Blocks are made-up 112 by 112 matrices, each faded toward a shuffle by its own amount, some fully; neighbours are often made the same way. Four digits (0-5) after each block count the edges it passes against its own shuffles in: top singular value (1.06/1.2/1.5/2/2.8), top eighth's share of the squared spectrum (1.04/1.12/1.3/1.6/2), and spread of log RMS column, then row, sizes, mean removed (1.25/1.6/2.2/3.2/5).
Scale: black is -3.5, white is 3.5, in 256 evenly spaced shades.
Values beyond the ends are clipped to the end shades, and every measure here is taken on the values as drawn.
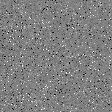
3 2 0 0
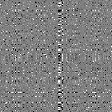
5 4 3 3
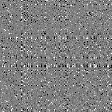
5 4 3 3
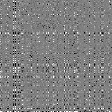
5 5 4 3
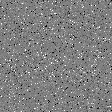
1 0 0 0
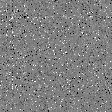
3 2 1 0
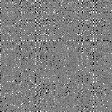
5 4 3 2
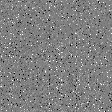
3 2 1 0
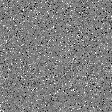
3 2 0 1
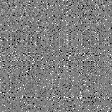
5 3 2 2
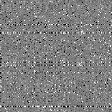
5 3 2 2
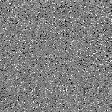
4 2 1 1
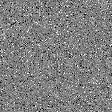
3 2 0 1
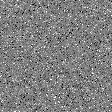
2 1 0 0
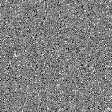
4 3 2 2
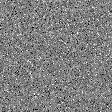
0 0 0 0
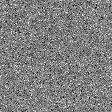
1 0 0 0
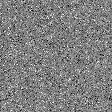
1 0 0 0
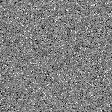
1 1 0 0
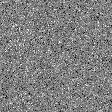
1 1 0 0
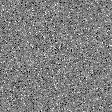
0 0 0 0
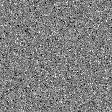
0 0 0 0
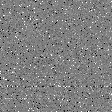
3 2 0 1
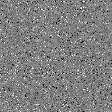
3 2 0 1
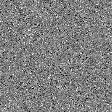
3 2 0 0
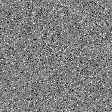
2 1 0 0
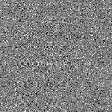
4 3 2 2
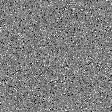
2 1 0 0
